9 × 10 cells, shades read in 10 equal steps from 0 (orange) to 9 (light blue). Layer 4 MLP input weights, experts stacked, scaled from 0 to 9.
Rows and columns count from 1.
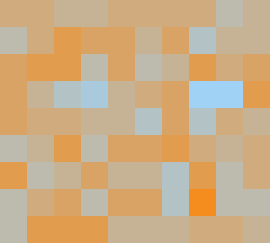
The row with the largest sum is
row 4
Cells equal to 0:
1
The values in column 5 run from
3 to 5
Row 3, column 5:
3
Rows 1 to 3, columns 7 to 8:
4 4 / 3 7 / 5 2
